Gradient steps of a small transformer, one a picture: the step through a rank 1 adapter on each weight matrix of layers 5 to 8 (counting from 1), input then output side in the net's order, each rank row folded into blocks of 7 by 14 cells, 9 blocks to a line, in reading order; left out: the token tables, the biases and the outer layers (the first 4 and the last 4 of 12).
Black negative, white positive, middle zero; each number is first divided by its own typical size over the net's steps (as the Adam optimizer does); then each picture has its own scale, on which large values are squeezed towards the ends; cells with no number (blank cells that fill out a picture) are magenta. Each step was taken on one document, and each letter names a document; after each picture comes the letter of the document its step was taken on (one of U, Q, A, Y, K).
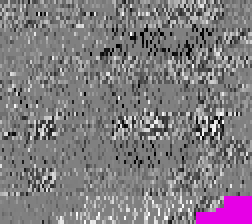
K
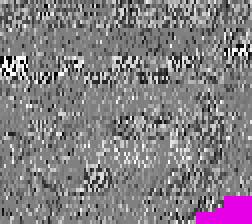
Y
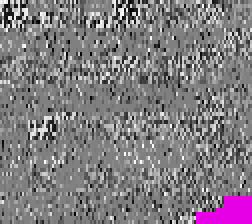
K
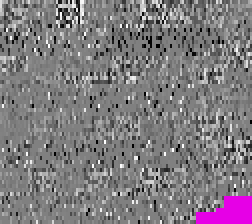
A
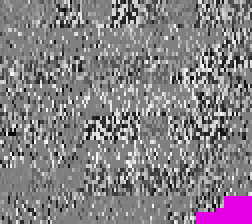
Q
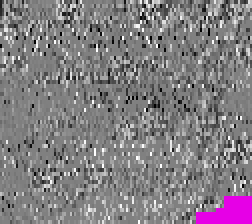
A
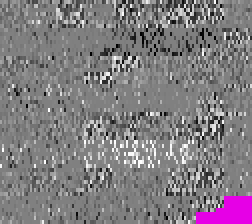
K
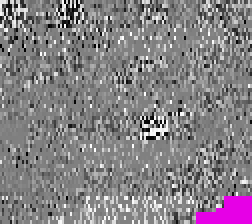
A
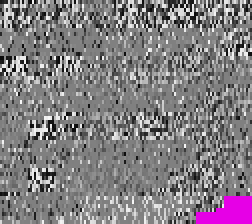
Y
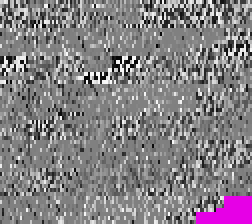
Y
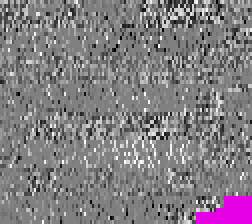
K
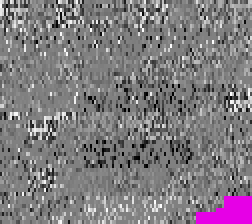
A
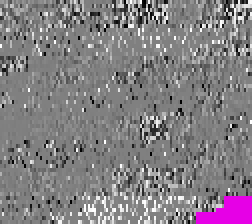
A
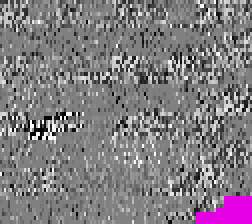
K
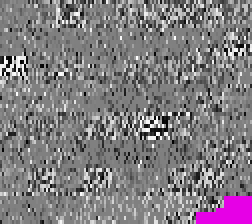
Y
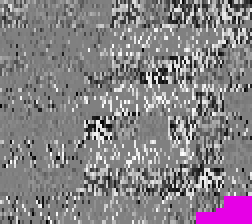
Q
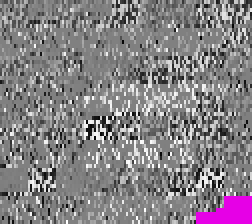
Q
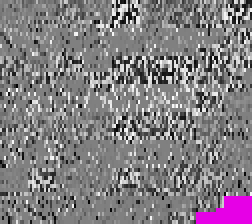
Q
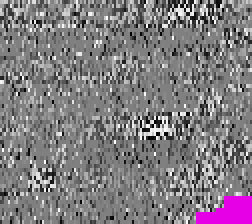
K
